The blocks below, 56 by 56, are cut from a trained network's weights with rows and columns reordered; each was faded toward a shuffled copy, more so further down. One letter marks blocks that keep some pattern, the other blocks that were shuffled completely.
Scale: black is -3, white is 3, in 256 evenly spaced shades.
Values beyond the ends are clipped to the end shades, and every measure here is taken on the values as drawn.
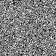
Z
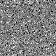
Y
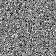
Z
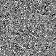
Y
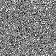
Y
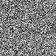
Y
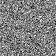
Y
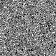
Z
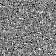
Z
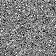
Z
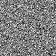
Y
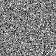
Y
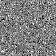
Y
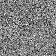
Z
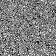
Z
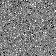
Z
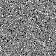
Z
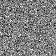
Z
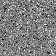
Z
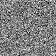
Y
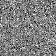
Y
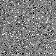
Y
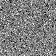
Z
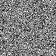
Z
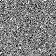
Z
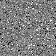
Y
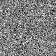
Y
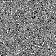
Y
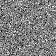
Z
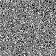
Y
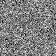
Y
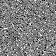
Z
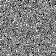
Z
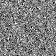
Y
